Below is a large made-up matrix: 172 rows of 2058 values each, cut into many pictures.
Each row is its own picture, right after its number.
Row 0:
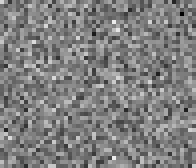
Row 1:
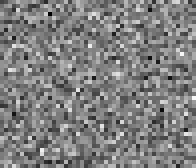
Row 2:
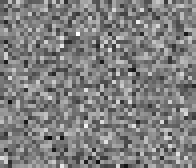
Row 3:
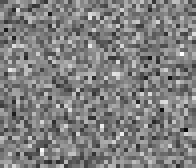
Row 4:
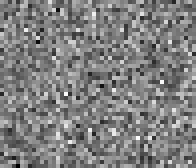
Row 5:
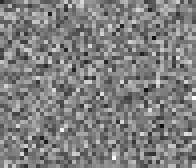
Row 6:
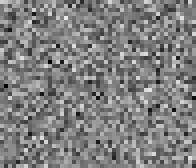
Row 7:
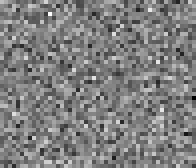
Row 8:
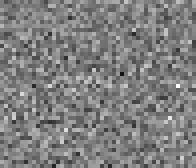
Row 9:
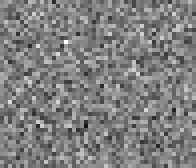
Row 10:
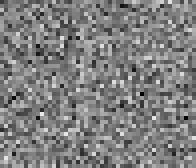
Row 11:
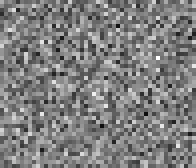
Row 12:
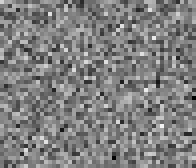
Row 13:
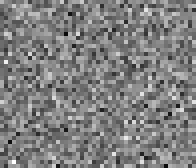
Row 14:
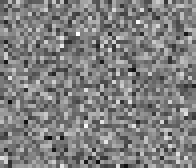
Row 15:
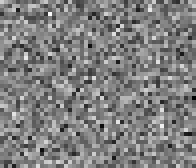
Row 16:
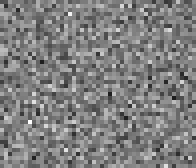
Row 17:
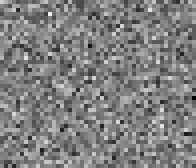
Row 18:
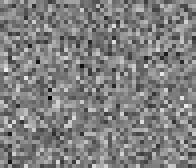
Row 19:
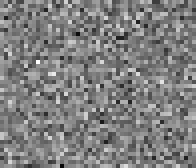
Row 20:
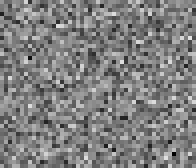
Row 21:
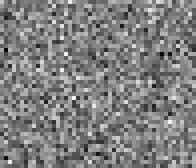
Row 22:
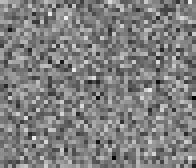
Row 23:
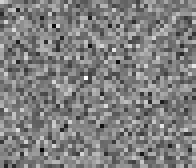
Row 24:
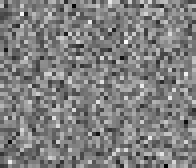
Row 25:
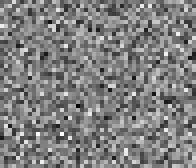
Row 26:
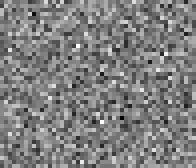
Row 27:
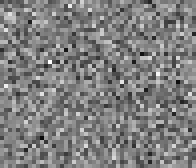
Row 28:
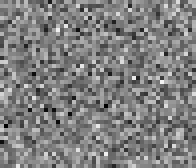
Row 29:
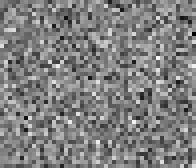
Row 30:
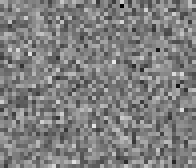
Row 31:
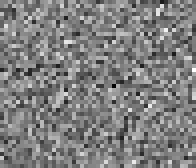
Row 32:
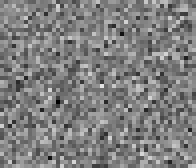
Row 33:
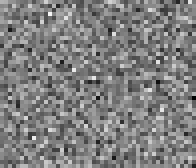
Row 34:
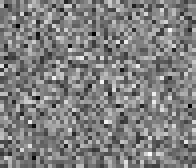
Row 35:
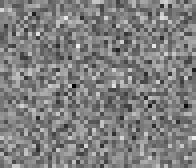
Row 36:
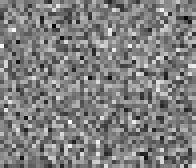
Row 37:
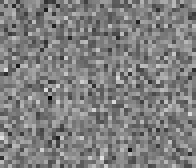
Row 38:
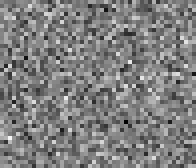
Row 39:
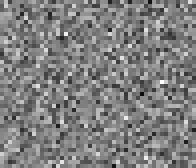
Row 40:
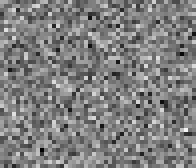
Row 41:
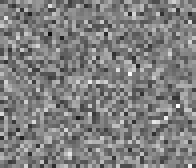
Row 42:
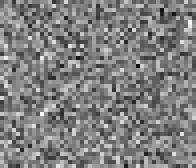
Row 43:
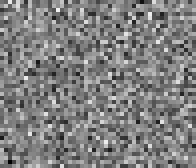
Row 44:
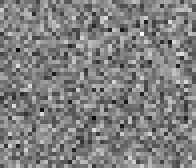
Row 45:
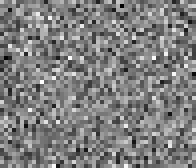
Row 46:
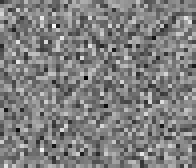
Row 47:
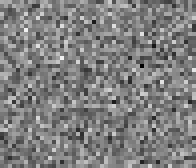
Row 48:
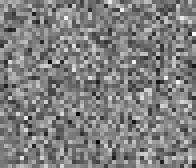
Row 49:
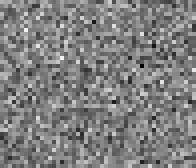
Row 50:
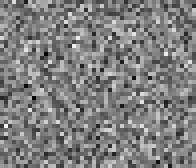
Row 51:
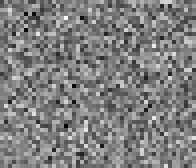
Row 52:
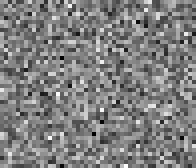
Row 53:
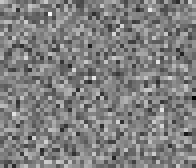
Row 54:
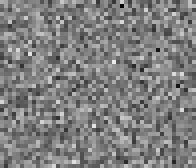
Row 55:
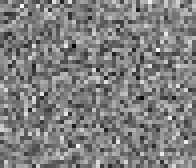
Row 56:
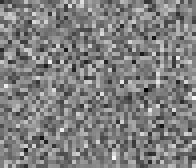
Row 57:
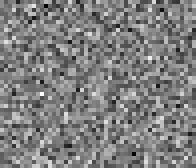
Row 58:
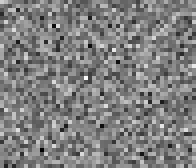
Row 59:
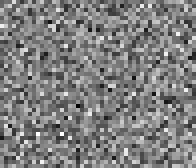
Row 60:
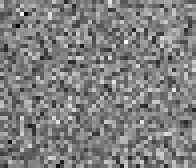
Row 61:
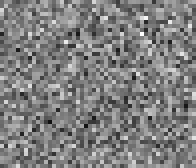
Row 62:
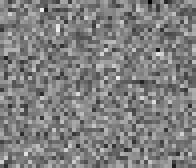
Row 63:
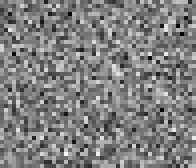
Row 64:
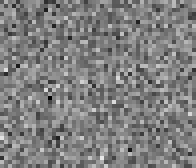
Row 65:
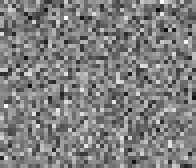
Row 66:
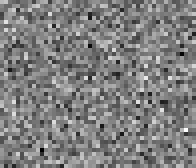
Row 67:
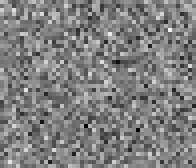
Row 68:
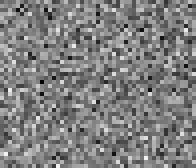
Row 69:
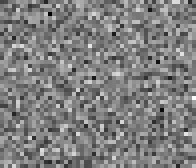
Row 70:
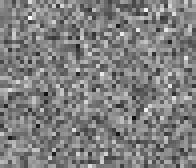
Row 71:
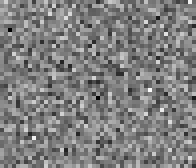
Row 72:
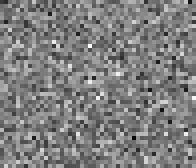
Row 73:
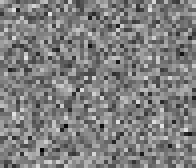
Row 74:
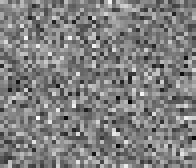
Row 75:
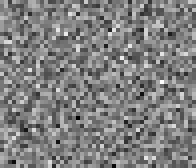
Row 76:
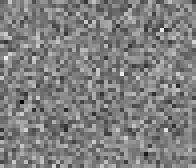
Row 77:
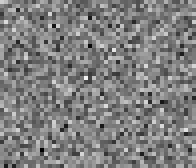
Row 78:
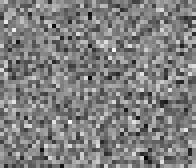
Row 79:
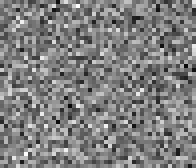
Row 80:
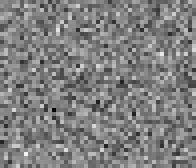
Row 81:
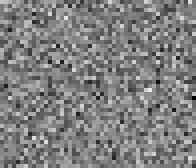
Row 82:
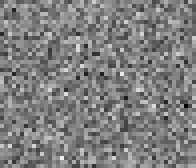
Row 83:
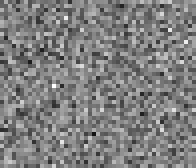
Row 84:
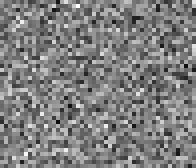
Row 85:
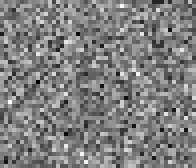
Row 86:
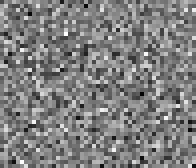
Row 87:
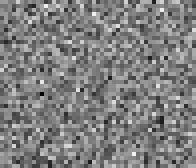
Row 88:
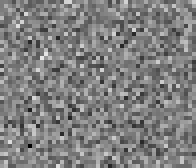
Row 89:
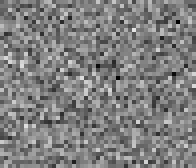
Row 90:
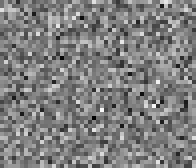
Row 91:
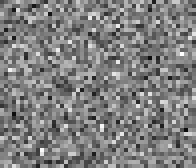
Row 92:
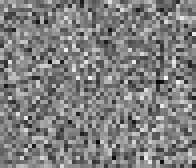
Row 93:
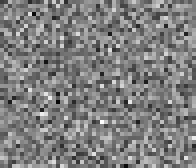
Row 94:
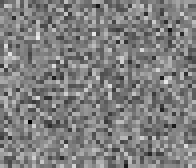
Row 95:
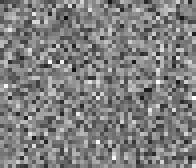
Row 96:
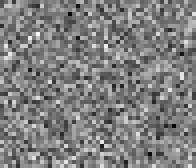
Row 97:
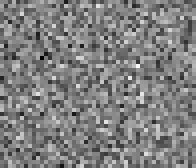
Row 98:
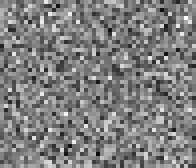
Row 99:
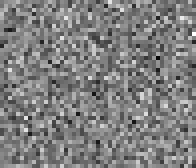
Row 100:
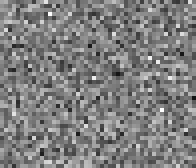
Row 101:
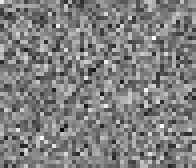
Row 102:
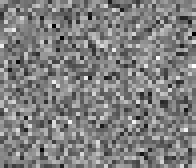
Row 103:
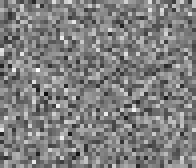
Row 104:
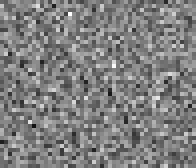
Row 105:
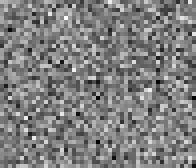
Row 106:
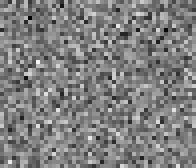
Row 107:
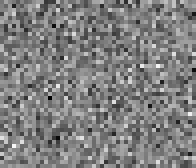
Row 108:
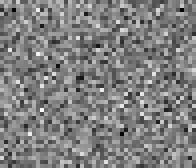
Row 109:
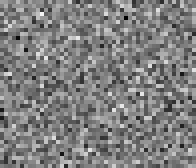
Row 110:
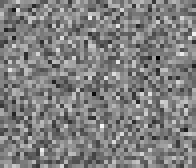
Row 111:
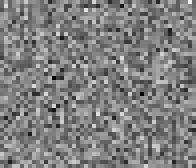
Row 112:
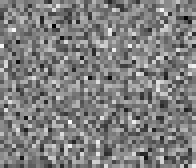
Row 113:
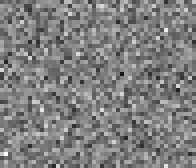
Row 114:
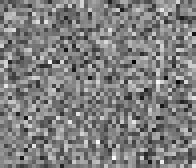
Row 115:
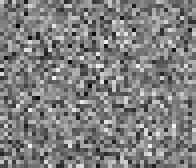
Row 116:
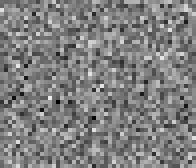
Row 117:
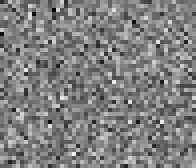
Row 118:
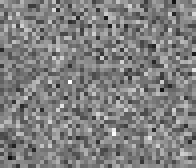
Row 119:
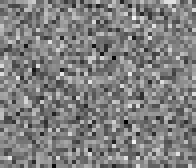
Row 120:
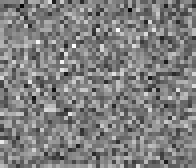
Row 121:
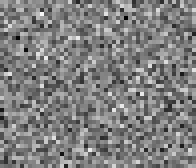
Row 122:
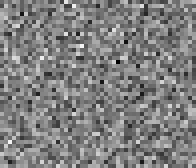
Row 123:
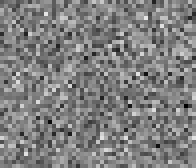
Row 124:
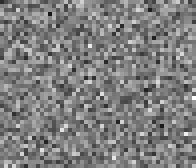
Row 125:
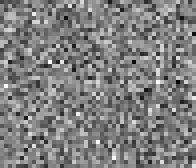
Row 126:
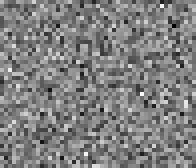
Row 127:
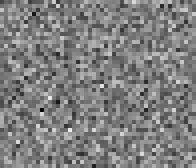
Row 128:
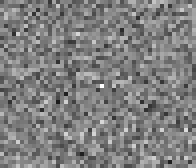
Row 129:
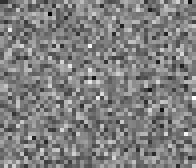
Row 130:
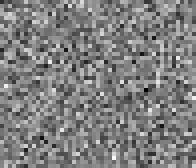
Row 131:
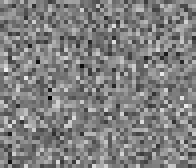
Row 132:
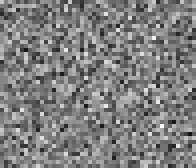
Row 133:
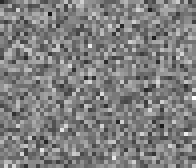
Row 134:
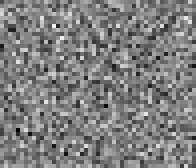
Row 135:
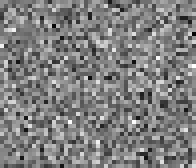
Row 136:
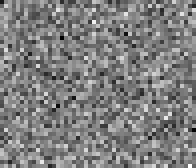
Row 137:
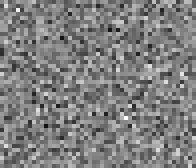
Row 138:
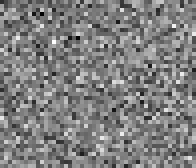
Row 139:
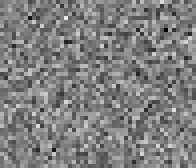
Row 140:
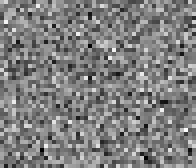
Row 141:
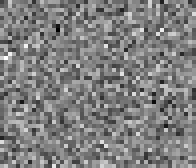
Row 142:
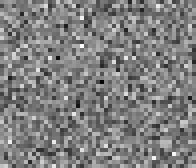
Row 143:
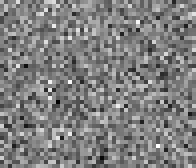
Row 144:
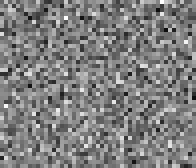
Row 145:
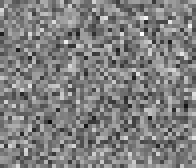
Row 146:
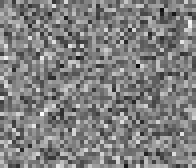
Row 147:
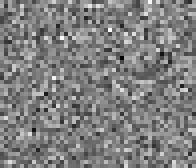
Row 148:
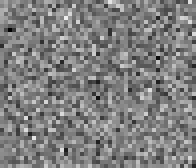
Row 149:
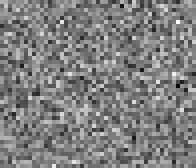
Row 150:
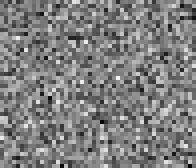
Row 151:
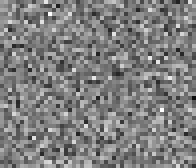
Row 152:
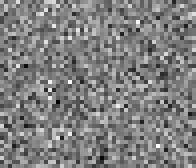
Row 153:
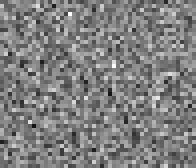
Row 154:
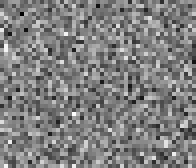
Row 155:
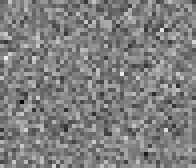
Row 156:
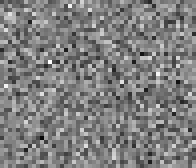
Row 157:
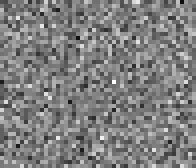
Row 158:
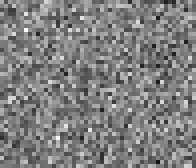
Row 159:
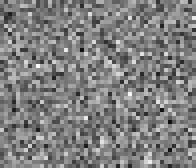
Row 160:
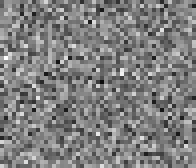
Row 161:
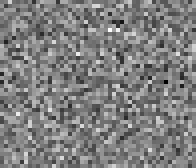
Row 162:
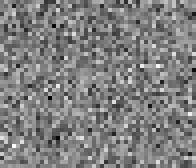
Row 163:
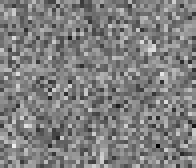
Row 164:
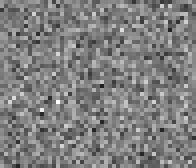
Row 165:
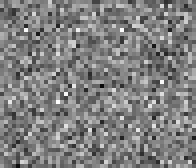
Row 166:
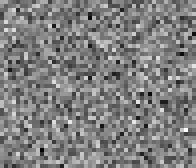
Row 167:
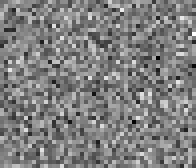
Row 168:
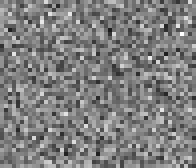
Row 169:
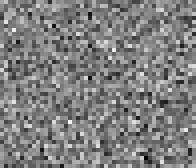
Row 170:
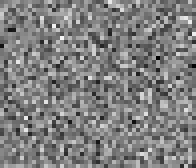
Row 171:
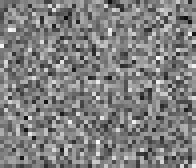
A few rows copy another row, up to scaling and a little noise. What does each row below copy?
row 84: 79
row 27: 156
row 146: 42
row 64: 37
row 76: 155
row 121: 109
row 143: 152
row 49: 47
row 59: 25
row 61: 145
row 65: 144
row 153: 104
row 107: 162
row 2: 14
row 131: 18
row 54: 30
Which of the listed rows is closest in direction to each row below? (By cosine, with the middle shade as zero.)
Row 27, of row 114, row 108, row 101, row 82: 114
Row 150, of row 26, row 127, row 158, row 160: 160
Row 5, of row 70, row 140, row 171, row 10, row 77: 171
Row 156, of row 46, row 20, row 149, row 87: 46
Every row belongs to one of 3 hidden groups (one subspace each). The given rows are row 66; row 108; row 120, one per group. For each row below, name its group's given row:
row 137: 120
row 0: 120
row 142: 120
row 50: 120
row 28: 120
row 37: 108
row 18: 108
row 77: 66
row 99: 66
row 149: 120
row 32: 108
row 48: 66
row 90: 108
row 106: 108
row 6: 66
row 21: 120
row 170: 66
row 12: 66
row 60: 120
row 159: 66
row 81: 66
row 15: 66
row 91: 66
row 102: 66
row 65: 108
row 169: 66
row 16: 120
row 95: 66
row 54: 120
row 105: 66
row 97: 120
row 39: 120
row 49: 108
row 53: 66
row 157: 108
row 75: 120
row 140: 66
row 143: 108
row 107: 108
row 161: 120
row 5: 66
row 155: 120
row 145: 108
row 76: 120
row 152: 108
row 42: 120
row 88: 120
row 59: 120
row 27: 66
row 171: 66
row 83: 108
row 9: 108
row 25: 120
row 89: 120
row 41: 120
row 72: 66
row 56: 66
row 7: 66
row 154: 120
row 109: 108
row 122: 120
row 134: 66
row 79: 120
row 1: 66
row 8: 120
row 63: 66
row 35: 108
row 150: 108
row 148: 66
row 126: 108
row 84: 120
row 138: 108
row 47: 108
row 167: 66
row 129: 66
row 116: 108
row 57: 66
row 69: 66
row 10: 108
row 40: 66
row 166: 66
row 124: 66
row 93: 108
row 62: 120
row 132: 66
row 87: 66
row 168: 66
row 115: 120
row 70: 108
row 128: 108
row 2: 108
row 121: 108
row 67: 108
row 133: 66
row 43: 108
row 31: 108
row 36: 66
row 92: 66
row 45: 120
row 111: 120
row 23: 66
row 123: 108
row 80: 120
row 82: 108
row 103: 120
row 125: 66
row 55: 120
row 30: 120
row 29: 66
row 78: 66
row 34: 120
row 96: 120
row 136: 120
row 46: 66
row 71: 66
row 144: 108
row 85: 108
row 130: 66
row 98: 66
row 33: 66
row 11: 66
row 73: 66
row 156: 66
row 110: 66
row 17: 66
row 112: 66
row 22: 66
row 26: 108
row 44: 108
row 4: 108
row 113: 120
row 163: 108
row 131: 108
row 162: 108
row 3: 66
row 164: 108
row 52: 108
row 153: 120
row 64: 108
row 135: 66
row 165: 108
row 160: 120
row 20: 120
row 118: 108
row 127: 108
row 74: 108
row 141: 120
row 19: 108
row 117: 108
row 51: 108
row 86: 120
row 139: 108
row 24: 120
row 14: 108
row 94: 120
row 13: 120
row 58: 66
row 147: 120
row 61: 108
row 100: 66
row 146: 120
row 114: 66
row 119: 120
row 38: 120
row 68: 120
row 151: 66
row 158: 108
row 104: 120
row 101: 66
